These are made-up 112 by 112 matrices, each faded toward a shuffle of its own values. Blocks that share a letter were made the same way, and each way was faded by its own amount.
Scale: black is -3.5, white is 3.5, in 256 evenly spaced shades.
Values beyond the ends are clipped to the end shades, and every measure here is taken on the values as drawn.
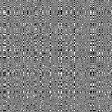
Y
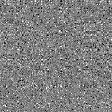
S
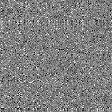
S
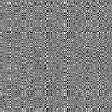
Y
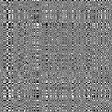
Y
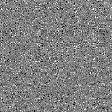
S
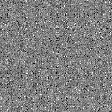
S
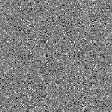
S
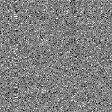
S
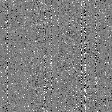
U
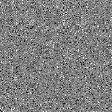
S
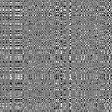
Y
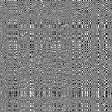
Y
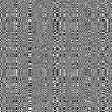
Y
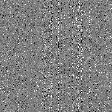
U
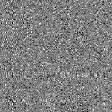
S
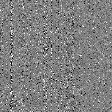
U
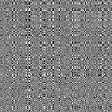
Y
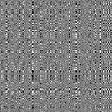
Y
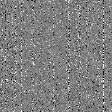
U
